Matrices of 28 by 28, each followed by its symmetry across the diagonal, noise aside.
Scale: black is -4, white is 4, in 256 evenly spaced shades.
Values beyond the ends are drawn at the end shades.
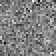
neither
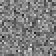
neither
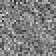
antisymmetric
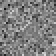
symmetric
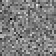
neither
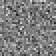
neither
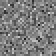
symmetric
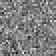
neither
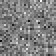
antisymmetric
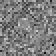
symmetric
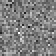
neither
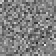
symmetric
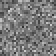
symmetric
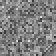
symmetric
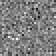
antisymmetric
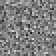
antisymmetric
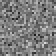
symmetric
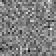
antisymmetric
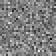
antisymmetric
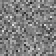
antisymmetric
